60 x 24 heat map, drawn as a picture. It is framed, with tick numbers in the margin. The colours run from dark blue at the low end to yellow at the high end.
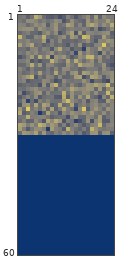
It is made of 2 by 1 panels. Panel 1,1: middling, fine-grained, strong in contrast. Panel 2,1: very low, flat.
